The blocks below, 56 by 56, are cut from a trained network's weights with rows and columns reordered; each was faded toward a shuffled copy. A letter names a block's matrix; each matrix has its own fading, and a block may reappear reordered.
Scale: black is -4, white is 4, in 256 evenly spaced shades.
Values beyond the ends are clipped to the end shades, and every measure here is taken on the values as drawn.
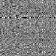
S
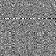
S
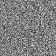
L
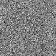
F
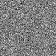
L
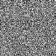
F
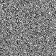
L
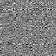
S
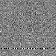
S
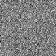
F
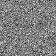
F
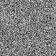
F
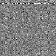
S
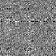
S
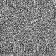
F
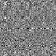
S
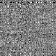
S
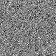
L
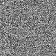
F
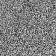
F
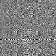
S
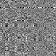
S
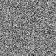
F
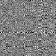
S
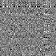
S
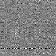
S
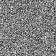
F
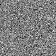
L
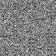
F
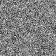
F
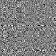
S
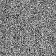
F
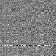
S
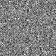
F
